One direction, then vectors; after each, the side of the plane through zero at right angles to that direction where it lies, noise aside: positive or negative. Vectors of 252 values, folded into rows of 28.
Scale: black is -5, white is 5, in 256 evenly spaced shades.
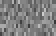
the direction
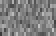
positive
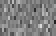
positive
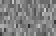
positive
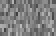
positive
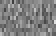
negative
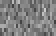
positive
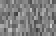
positive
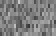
positive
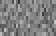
negative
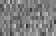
positive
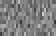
positive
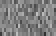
positive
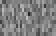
positive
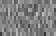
positive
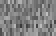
positive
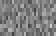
positive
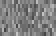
positive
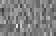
negative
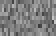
negative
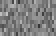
negative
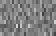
negative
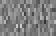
negative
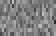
positive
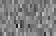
positive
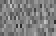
positive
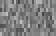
negative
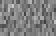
negative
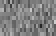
negative
